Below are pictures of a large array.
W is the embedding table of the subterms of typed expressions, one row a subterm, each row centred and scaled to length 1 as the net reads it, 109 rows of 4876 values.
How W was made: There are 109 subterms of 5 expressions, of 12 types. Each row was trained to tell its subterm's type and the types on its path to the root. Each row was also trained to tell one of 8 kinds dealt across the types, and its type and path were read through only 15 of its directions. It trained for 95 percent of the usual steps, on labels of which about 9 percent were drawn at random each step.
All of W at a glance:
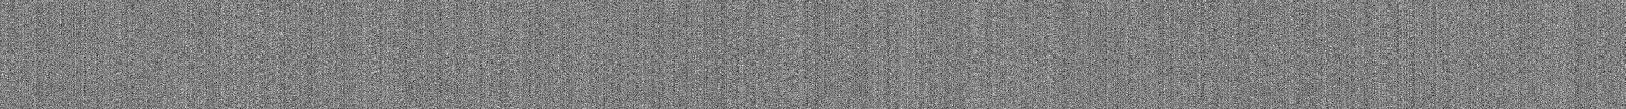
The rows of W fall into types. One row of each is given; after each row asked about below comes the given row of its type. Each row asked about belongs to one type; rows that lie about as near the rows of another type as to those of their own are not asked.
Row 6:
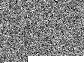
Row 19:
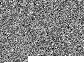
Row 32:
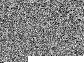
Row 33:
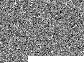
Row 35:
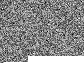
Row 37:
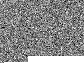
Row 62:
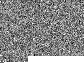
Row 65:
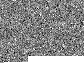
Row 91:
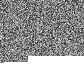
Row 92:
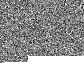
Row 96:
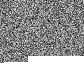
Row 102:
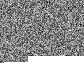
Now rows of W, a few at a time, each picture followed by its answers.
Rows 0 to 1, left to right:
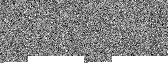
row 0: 96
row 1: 6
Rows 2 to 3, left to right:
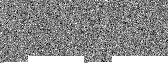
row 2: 65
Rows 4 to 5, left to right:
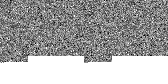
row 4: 35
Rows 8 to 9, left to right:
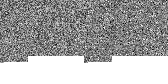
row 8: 6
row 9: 62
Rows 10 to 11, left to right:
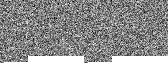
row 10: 96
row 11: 37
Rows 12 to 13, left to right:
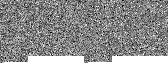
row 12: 91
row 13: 35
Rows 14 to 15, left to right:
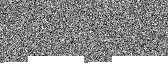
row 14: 96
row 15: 33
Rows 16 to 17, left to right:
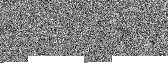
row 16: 91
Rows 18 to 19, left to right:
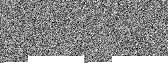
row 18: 102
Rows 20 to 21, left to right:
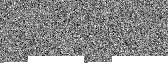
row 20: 35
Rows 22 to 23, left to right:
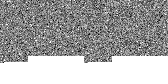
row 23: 19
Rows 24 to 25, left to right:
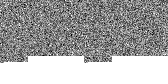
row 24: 37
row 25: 91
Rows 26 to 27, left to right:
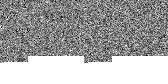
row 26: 6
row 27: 37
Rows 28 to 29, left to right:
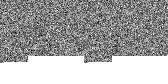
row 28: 62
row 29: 96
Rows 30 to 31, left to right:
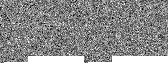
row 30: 37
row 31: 33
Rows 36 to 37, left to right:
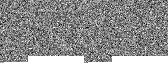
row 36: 6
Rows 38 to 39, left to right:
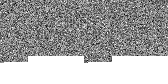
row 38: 6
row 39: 91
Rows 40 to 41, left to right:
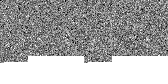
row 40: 62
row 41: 19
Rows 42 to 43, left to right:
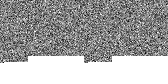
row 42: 92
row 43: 33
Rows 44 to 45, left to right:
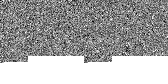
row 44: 91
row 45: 62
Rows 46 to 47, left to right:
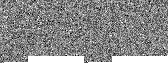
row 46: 62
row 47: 32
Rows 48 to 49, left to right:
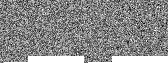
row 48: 96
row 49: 37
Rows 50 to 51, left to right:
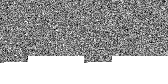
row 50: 35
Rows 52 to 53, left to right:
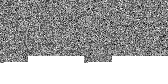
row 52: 35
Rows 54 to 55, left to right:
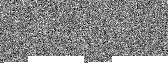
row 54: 32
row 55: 37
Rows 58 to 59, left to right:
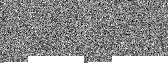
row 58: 6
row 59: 62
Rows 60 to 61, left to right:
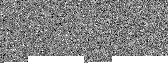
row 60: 32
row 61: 92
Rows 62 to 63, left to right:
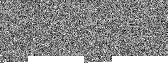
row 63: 92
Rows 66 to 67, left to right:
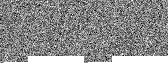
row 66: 32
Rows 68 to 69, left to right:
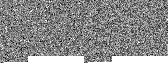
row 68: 37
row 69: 92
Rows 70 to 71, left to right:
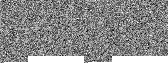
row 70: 96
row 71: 102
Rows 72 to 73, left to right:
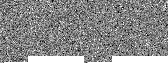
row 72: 6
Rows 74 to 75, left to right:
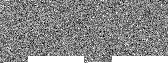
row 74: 37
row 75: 35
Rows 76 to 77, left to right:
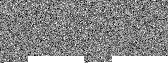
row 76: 33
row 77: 35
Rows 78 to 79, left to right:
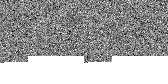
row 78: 33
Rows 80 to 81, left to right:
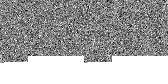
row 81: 6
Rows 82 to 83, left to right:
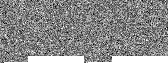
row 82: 37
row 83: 92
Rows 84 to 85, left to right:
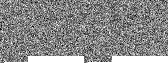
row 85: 91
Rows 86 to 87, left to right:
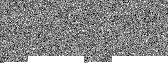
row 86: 62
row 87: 35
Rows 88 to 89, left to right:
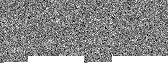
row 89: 96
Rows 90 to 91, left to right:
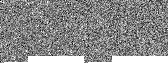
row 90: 102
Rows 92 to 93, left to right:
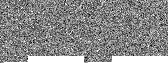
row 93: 35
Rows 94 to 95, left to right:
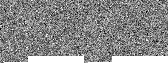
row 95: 92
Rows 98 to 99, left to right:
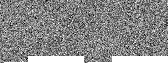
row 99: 19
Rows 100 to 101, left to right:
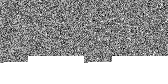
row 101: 92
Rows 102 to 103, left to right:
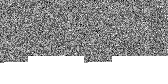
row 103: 6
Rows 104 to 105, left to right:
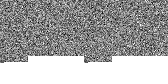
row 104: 33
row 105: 33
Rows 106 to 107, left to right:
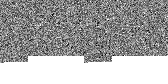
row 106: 96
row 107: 92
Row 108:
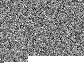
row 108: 19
